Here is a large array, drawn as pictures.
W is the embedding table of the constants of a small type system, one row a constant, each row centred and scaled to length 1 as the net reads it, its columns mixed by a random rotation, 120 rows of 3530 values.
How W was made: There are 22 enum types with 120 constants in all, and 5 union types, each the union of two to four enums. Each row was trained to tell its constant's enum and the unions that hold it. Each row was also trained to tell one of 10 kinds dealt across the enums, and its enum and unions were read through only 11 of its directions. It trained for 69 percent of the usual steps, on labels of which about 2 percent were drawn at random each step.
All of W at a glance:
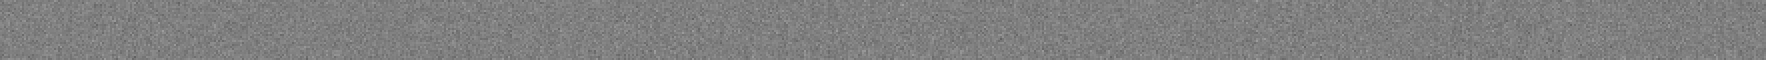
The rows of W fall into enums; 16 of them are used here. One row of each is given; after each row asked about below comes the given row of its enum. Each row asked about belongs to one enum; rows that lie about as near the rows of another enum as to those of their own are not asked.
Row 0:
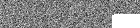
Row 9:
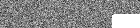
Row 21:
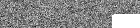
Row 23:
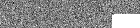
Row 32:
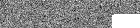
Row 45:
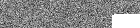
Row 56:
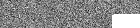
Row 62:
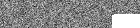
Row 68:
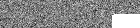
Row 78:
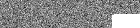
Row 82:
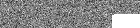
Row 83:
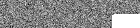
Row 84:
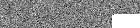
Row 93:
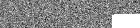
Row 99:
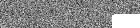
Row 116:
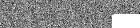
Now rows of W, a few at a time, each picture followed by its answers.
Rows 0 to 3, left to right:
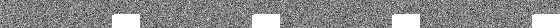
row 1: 68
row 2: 45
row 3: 32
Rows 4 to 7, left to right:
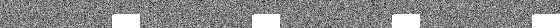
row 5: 0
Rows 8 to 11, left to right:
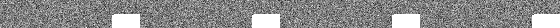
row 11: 62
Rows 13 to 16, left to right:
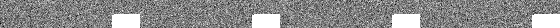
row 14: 23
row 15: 78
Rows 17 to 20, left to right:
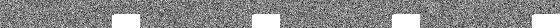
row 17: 116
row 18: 99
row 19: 62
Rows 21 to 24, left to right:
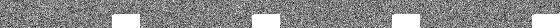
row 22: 56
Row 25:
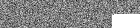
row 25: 45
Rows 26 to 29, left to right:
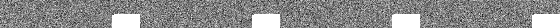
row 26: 0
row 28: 99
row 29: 99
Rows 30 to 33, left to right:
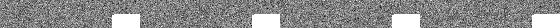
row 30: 62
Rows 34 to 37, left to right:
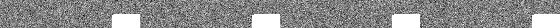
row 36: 56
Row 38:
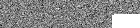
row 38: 68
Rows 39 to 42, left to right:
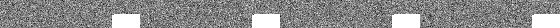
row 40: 23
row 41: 116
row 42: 116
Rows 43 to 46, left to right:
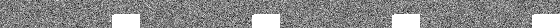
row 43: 99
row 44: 62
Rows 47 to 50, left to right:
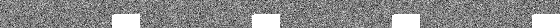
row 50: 78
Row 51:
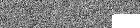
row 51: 9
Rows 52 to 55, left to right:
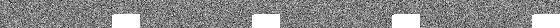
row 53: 32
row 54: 62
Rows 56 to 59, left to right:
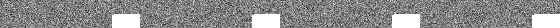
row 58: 68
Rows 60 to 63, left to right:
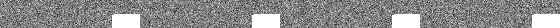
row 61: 78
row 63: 116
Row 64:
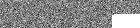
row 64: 45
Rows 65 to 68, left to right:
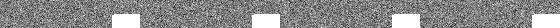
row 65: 99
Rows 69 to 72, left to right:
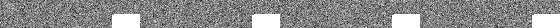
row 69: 93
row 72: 32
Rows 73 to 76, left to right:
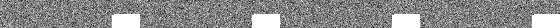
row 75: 23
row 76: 116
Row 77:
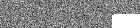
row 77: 23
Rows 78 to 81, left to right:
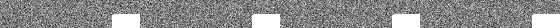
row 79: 9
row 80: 83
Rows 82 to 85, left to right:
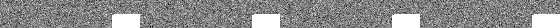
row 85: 68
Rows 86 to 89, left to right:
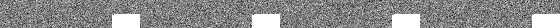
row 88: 82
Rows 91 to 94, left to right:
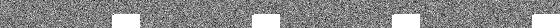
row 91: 82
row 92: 68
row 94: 93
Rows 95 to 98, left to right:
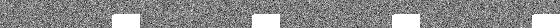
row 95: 45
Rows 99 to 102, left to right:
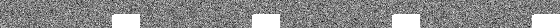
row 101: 68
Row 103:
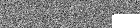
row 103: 0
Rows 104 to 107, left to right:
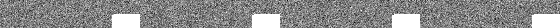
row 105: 82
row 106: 0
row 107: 32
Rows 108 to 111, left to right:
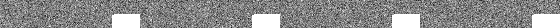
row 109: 62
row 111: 0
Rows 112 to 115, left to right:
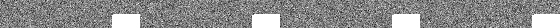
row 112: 32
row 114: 56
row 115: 116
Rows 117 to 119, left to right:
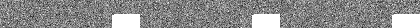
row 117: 23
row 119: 32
